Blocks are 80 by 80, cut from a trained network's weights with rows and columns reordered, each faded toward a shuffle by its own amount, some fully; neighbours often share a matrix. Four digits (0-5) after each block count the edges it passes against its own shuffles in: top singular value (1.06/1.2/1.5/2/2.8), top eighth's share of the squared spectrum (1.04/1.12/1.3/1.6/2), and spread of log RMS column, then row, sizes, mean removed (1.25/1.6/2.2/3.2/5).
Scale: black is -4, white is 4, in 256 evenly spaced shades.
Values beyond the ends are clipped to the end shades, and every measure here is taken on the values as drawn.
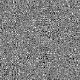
3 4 2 2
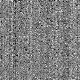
3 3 1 2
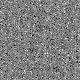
0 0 0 0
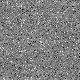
0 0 0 0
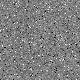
0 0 0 0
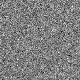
2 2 1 0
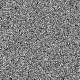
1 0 0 0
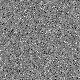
0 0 0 0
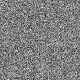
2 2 0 0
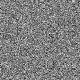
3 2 1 0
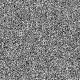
2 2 0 0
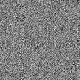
3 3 1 1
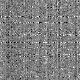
4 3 1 3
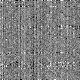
4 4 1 3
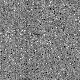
1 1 0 0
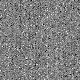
2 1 0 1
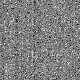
2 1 0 1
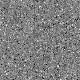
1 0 0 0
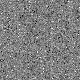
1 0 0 0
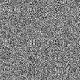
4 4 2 1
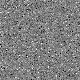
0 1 0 0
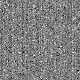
3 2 0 2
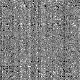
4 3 1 3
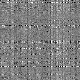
4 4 1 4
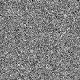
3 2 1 0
